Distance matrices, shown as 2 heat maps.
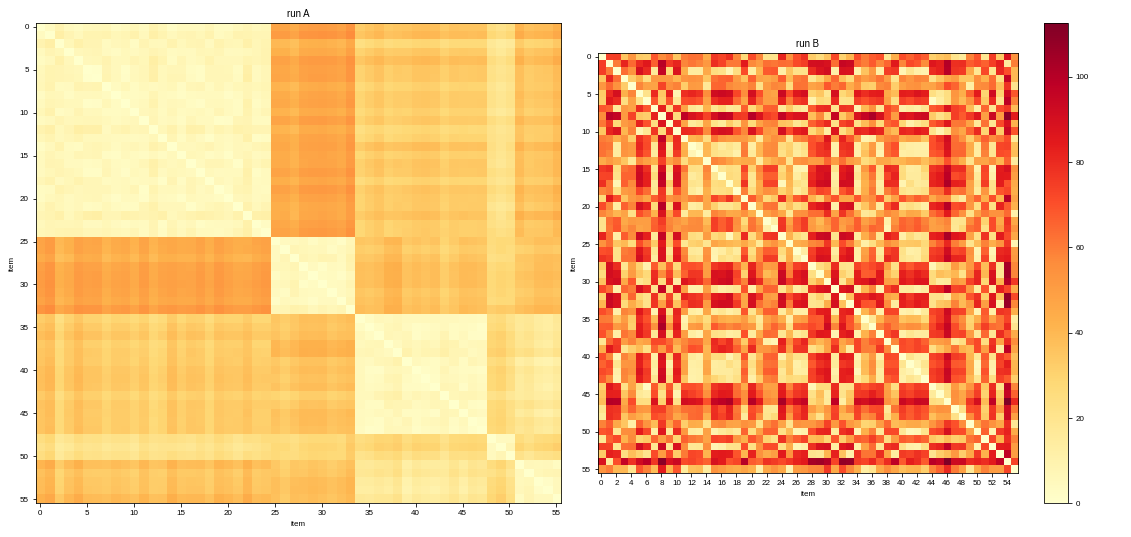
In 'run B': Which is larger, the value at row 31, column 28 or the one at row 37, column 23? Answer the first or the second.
the first
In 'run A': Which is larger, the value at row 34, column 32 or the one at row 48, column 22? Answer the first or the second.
the first
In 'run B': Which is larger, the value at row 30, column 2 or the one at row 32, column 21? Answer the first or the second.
the first
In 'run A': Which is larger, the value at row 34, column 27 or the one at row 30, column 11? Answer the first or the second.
the second
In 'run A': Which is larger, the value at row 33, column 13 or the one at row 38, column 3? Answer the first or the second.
the first
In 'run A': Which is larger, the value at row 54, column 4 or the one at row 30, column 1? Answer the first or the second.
the second
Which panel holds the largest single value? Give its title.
run B
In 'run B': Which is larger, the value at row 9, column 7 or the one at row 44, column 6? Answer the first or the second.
the first
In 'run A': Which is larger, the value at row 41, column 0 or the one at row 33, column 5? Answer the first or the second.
the second
